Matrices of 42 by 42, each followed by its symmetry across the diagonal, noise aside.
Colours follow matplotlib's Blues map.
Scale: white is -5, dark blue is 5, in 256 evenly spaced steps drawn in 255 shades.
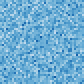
symmetric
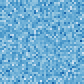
antisymmetric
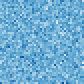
antisymmetric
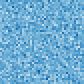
antisymmetric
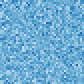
antisymmetric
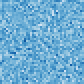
antisymmetric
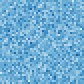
symmetric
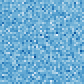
antisymmetric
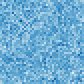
symmetric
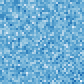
symmetric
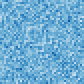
symmetric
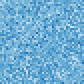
symmetric
